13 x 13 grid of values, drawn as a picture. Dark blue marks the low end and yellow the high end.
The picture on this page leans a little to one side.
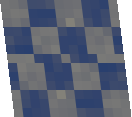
A checkerboard runs through the table. The values fall into two levels. On average the colour sits 30% of the way up the scale. No overall slope runs across the table. It looks the same turned upside down.
